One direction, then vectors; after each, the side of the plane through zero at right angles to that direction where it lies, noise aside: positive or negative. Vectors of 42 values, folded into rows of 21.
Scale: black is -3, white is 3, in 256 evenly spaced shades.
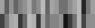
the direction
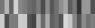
negative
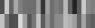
negative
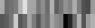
positive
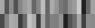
positive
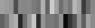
positive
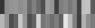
negative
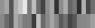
negative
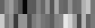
negative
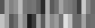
negative
